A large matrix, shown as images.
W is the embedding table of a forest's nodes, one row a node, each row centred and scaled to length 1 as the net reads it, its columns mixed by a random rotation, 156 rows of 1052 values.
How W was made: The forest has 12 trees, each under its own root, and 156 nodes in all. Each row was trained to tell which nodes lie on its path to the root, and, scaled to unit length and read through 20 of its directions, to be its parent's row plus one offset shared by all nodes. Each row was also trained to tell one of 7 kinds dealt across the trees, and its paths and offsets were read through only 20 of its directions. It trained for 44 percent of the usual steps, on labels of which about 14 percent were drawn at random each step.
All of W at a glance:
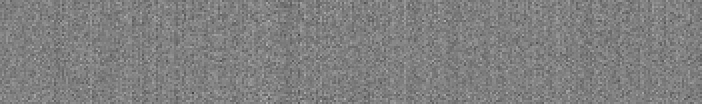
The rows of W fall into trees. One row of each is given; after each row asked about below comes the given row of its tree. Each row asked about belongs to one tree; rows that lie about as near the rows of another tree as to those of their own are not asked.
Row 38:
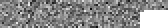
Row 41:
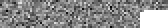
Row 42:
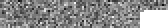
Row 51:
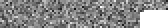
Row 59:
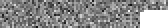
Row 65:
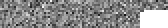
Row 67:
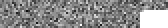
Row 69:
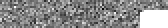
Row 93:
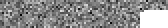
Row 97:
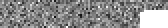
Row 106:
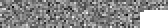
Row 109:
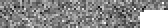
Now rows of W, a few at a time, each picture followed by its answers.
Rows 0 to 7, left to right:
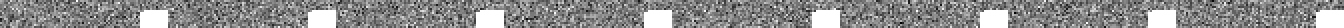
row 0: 109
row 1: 106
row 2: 51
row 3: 67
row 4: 38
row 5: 93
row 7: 93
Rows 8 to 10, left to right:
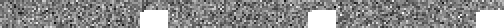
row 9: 93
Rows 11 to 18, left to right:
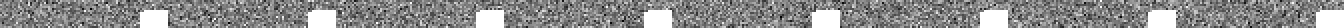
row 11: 38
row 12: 93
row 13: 42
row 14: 38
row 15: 97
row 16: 51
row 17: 109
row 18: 106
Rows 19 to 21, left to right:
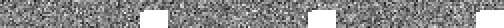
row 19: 93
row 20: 51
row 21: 97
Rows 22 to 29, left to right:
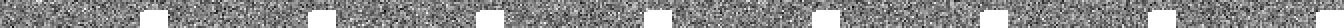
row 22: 69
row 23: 109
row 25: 42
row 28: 51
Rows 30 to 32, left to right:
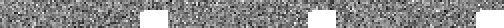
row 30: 67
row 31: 42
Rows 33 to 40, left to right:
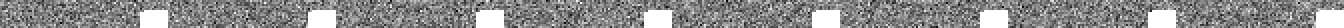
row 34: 51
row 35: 51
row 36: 69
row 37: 59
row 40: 42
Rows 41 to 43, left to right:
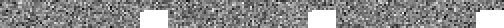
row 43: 97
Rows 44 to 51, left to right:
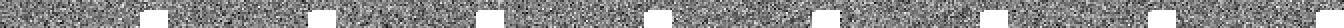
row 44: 106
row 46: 67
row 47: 93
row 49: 109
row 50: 67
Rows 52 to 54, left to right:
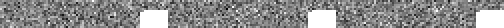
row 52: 109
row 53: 109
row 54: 69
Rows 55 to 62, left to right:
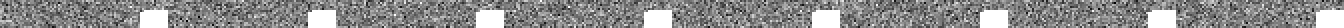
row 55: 51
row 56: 59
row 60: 59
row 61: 38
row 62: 42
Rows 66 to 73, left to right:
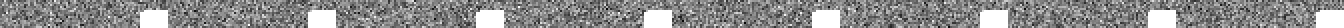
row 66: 42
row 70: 38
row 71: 67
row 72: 67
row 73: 97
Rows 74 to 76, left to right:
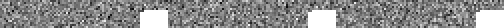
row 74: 97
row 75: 93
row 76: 97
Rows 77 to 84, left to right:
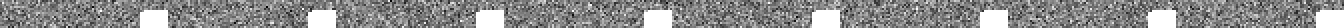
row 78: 109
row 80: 69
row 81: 51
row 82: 109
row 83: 109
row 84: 67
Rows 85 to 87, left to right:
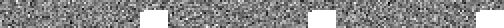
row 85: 69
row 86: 65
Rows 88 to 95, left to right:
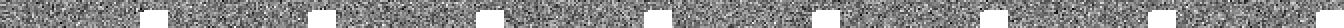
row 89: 97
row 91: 69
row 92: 69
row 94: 109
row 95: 106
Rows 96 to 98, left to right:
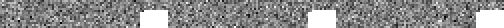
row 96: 59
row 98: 97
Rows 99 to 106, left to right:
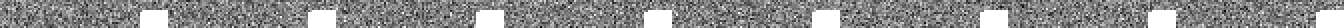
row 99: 67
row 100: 42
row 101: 97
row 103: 38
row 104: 41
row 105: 93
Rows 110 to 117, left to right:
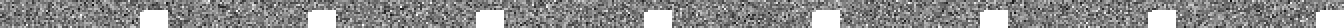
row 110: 67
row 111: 69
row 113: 65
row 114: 93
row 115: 38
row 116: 51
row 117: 51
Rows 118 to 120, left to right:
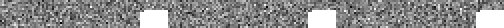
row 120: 93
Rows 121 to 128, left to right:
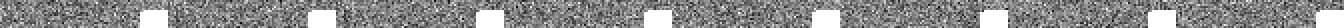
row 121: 38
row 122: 69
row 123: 69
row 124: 42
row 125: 38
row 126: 38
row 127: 67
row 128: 65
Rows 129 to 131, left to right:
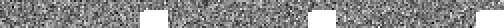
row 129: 69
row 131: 97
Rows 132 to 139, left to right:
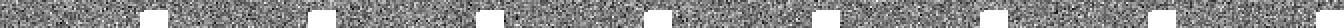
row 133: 51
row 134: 67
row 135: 109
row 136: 38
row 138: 109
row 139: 93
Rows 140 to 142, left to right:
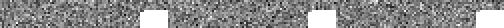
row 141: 67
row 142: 69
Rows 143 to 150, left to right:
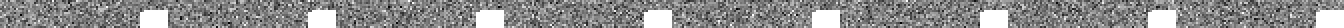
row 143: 93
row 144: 93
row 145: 69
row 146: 38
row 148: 59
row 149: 59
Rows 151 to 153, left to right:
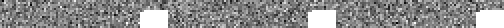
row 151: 42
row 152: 38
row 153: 106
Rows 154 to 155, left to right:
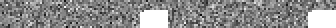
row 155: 109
